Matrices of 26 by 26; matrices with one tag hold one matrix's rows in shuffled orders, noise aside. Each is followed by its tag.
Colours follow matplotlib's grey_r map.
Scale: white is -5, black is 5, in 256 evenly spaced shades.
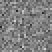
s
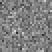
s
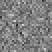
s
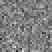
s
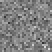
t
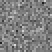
s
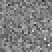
t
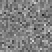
t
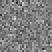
s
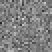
s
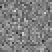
s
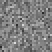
s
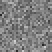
s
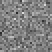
s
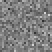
t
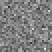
t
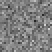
t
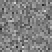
s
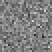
t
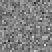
t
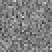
s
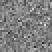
t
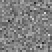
t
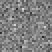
s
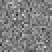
s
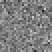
t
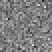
t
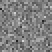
s
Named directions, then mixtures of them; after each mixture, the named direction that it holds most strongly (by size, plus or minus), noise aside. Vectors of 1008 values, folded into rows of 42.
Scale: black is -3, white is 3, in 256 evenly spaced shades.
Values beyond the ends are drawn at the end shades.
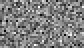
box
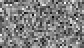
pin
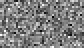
box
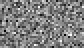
box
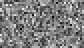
pin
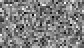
pin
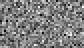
box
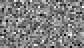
box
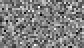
box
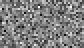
box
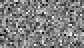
box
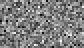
box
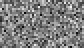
pin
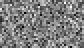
pin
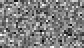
box
